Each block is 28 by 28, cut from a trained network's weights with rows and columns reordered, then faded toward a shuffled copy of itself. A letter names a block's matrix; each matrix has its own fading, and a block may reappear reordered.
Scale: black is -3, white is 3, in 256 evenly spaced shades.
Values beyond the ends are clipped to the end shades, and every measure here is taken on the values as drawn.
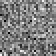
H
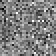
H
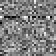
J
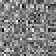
J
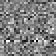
J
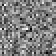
J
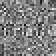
J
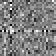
J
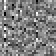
J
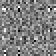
J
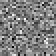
H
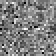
H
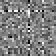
J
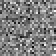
H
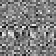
J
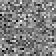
H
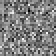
H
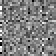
J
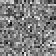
J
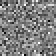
H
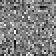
H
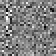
J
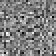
J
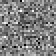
J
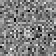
H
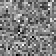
H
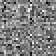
H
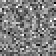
H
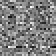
J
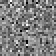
H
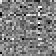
J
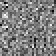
H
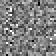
H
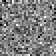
H
